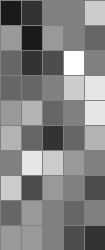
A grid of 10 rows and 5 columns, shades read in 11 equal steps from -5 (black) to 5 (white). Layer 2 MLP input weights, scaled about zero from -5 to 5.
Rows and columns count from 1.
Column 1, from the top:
-4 1 -1 -1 1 2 0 3 -1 1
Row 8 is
3 -2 1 0 -2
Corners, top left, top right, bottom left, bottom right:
-4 3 1 -3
